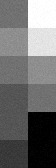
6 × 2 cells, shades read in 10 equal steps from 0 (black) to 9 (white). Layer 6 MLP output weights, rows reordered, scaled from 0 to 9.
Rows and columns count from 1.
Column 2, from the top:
9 8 5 4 0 0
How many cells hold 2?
1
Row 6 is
2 0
